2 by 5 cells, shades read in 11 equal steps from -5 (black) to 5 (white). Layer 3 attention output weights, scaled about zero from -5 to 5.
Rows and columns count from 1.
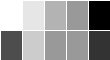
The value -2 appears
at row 2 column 1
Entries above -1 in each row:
4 3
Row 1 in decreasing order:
5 4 2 1 -5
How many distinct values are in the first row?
5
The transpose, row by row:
5 -2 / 4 3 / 2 1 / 1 1 / -5 -3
